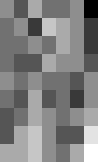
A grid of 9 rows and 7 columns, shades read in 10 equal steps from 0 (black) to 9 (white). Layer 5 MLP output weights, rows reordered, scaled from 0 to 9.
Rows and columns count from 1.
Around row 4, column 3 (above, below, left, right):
5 5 3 6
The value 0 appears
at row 1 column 7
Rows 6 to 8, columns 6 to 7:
2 5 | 5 6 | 3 8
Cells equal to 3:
11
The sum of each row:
27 31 30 29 30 27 33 35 43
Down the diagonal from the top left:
5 5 5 6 4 2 6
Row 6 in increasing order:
2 3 3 4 4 5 6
